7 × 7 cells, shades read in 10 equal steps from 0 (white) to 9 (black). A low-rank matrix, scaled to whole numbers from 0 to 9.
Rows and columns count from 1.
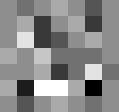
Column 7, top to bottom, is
4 4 4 4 5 4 4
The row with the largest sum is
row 2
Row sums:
30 32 29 28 29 27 30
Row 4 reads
3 4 2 5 5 5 4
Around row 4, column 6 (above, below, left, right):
3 1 5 4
